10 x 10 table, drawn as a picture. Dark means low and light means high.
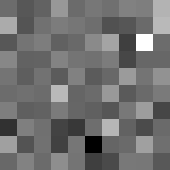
Odd rows or columns: none. Ninth with the highest average: top right. Mirror symmetry: none. Calmest part: middle left. Ninth with the lowest average: bottom middle.
